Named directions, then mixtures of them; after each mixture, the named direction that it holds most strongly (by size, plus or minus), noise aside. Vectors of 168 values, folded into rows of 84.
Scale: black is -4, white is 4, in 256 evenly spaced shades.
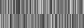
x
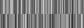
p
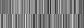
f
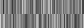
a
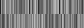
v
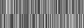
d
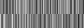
f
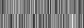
f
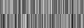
p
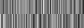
f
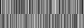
v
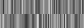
a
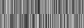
d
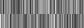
x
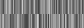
d
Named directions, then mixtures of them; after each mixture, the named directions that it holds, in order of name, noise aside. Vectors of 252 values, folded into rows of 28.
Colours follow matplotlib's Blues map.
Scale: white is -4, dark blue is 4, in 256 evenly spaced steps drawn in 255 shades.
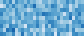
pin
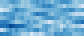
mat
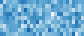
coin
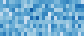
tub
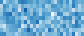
coin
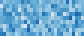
coin, pin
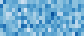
coin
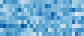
coin, mat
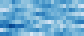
mat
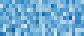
coin, pin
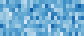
coin, tub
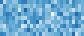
coin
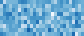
coin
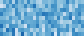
pin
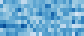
coin, mat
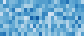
coin, tub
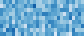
pin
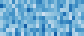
pin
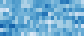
mat, tub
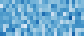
coin, pin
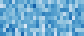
pin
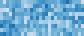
mat, tub
